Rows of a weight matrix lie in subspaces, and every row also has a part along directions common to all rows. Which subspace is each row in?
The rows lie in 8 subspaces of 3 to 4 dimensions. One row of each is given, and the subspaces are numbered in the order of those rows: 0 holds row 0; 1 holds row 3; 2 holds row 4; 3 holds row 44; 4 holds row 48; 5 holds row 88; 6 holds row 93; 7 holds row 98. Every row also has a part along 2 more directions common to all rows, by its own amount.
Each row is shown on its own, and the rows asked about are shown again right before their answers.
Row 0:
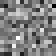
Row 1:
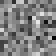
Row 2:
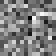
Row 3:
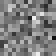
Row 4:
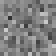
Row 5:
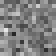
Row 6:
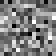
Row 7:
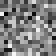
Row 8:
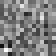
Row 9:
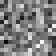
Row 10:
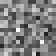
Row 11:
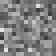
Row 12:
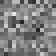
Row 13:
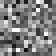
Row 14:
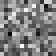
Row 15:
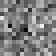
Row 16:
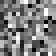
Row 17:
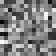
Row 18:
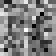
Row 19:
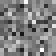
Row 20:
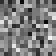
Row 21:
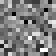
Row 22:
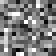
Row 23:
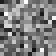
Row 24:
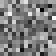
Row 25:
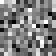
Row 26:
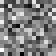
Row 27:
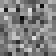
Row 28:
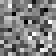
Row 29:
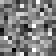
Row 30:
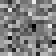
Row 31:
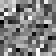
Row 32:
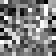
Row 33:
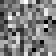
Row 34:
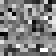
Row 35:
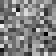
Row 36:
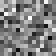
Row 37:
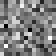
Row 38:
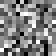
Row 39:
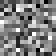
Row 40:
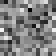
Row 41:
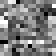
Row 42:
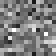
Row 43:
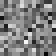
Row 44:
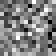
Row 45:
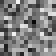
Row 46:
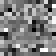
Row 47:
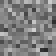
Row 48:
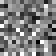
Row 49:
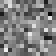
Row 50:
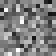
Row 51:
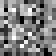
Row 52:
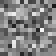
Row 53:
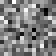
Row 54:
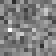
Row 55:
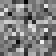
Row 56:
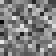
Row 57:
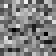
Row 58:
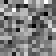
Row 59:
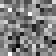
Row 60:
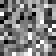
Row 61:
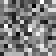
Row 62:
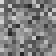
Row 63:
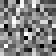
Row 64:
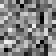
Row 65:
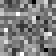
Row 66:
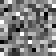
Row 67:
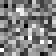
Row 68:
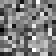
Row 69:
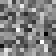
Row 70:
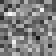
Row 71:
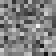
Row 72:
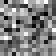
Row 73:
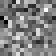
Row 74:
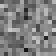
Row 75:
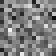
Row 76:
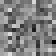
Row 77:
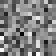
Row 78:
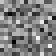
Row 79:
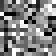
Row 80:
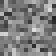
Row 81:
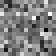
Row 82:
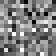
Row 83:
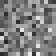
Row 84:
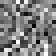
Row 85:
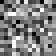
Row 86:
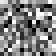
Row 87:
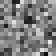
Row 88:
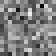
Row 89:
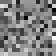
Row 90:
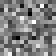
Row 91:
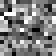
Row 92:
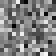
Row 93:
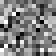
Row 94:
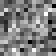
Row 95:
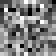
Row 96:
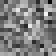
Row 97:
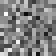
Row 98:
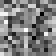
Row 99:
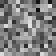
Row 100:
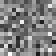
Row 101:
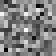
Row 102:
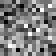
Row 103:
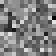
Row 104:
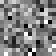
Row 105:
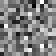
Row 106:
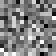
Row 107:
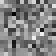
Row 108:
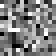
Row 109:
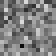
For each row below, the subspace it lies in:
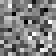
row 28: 3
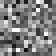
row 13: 6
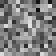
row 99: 2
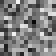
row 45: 7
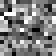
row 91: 3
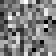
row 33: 2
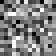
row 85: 0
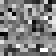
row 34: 3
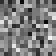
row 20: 1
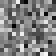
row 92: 2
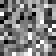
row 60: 4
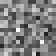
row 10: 4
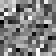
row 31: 1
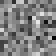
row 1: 1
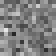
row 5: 7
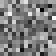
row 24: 2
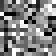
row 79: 7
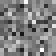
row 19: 2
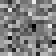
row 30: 6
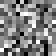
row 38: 4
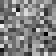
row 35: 6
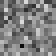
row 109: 5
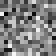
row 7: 4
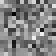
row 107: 0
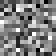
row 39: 1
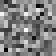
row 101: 7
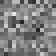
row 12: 0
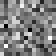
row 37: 5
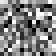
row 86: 2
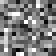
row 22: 7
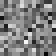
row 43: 5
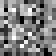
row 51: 5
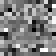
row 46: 3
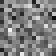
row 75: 0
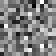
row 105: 5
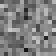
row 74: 6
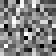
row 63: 5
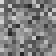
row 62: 0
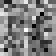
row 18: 7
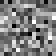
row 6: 1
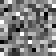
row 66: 3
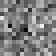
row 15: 5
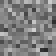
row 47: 3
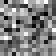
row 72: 1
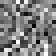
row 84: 4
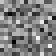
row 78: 0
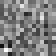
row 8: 4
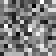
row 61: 5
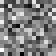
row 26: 0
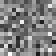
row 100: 6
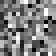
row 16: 2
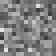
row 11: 7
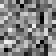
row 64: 4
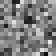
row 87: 2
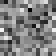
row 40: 1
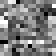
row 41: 3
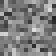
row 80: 3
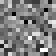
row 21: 3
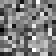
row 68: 7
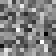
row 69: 4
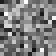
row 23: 2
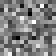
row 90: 5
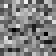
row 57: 6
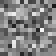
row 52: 0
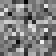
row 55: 2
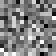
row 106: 0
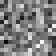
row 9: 4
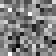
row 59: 6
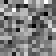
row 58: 1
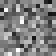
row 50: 5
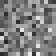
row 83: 4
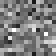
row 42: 6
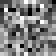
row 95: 5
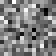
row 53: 6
